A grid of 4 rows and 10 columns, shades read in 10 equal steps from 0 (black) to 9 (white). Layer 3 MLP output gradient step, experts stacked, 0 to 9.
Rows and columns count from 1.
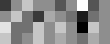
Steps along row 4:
down up up down up down down up down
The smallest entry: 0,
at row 3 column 8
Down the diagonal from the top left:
2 7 4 7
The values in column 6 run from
3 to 7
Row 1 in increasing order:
2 3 3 5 5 5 5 5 7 9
